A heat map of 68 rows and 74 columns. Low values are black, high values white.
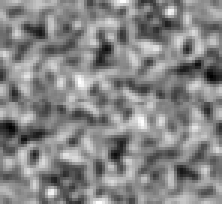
Histogram: bell-shaped. Slope: none. Grain: blotchy. Seam: none. Ninth with the highest average: centre. Symmetry: a half turn.
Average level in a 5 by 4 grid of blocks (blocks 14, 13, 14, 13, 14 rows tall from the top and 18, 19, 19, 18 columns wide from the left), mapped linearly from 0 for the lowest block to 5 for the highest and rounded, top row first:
3314 | 4350 | 3443 | 0534 | 4133
